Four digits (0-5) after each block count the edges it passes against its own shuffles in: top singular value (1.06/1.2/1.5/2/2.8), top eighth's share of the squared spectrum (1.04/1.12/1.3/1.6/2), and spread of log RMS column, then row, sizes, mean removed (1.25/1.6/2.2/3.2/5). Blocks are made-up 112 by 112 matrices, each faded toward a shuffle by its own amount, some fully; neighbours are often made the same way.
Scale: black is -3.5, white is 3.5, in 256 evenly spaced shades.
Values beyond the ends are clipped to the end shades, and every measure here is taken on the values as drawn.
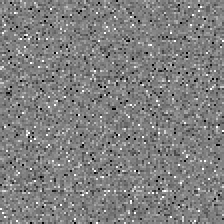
2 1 0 0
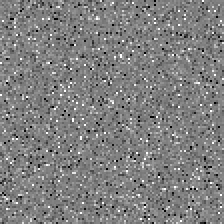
0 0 0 0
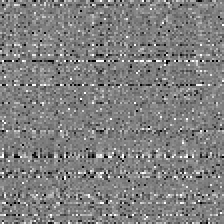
5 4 1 4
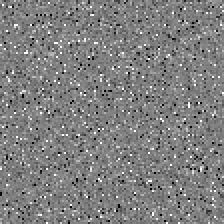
1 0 0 0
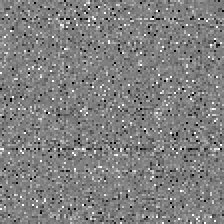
3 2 0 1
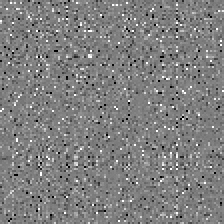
4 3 1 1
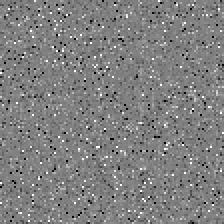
2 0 0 0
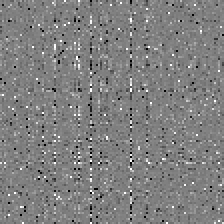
5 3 2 1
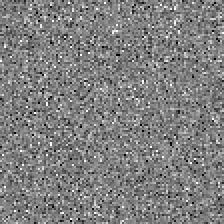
3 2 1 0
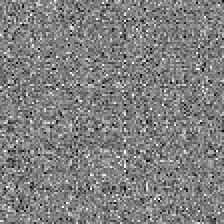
4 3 2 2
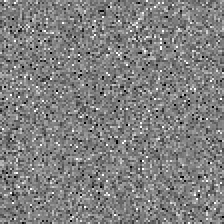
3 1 0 0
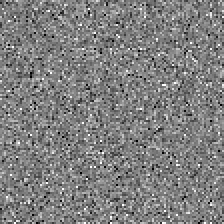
3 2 1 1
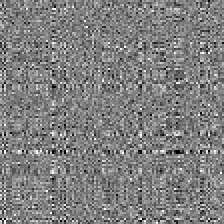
5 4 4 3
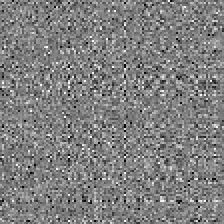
5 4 3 3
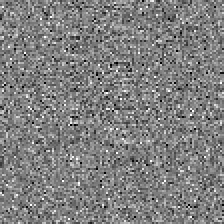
4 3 1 1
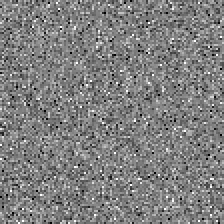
3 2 1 0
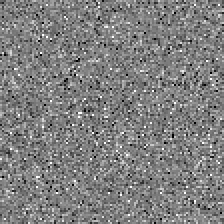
3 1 0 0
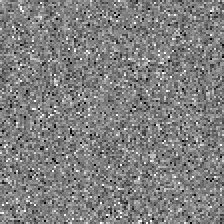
2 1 0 0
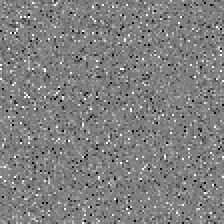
2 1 0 0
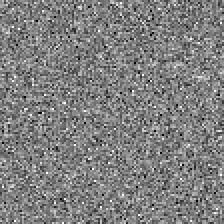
0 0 0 0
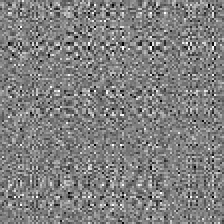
5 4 3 3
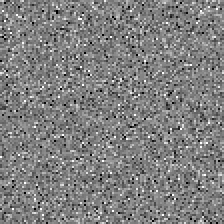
1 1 0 0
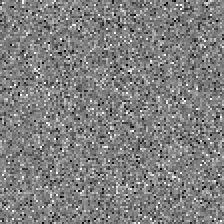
1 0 0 0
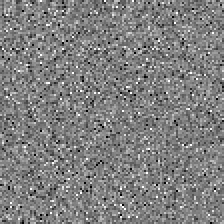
3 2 1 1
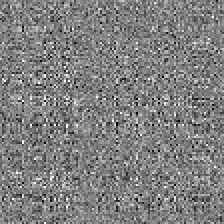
5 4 3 3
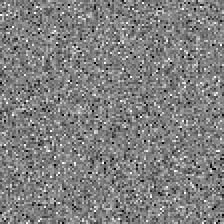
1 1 0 0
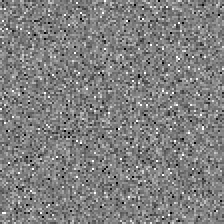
0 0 1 0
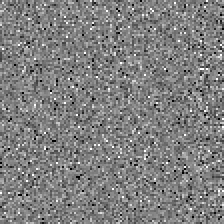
0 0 1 0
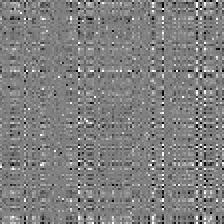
5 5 4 4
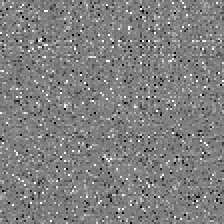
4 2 1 1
